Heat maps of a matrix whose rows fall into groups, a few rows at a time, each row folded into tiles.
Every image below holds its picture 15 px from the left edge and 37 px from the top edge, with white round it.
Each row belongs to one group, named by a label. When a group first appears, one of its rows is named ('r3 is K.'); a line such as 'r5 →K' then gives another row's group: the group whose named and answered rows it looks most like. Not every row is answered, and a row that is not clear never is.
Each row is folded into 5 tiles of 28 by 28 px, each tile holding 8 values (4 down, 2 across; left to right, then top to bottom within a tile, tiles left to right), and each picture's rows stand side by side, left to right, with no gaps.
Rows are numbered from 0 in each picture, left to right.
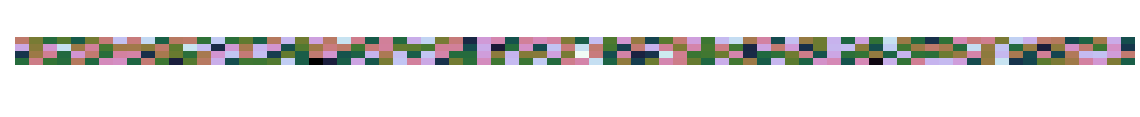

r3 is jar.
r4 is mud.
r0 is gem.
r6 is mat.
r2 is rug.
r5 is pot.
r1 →rug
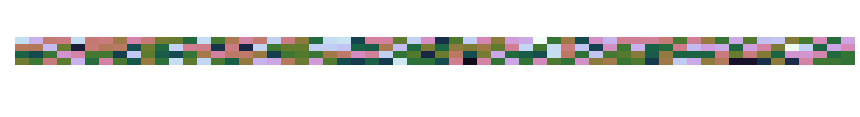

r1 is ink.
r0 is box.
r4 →pot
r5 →rug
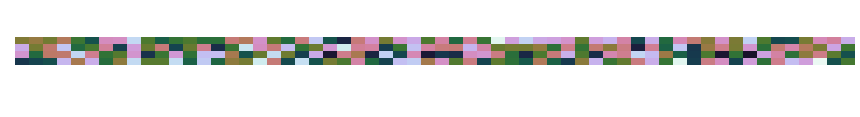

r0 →jar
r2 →pot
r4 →ink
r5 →mat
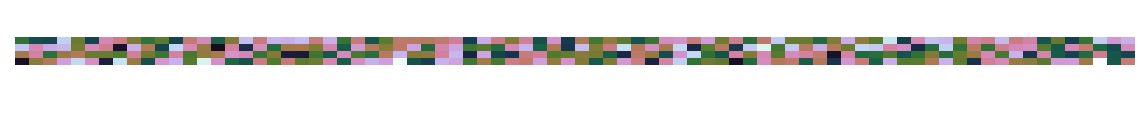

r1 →ink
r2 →mat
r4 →gem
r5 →rug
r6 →box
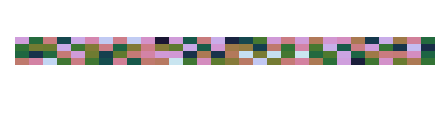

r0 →box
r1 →mud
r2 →mud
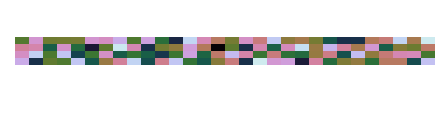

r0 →pot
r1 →ink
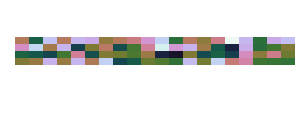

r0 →box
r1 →box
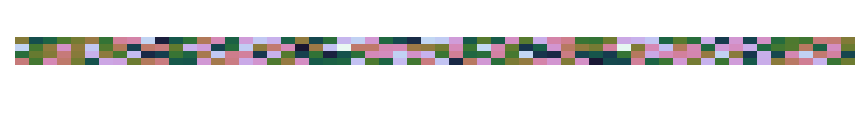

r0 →gem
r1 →jar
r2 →rug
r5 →mud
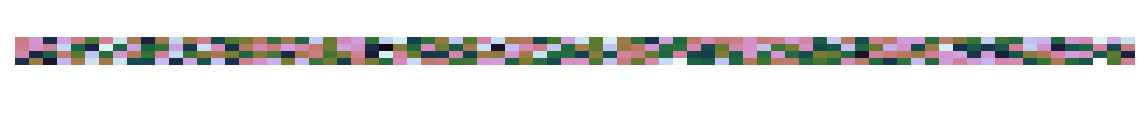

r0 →jar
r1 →pot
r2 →pot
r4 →mat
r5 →box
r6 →rug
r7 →ink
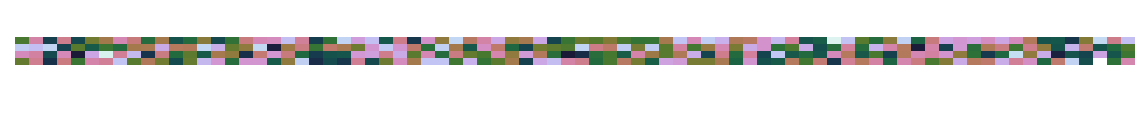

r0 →mud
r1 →gem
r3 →pot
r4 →gem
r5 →box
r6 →ink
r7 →mat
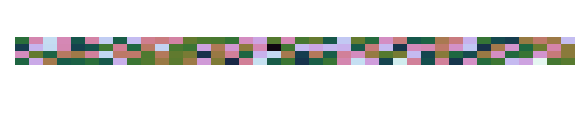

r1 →gem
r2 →jar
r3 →mat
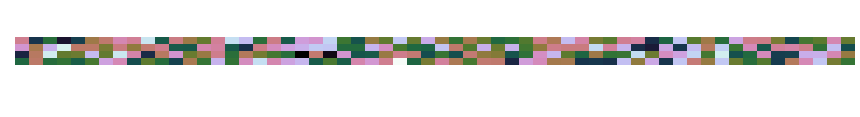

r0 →gem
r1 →pot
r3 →gem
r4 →jar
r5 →mud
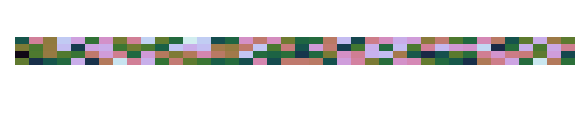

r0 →rug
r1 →ink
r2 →ink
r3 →jar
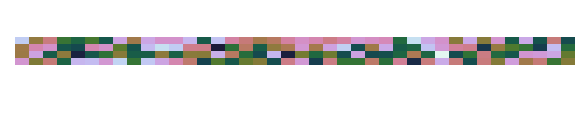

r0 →mat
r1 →box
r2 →box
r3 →mud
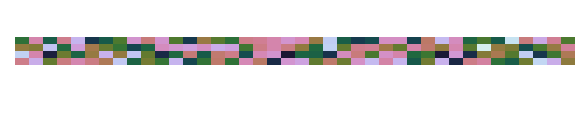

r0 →mud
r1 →gem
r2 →mat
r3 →pot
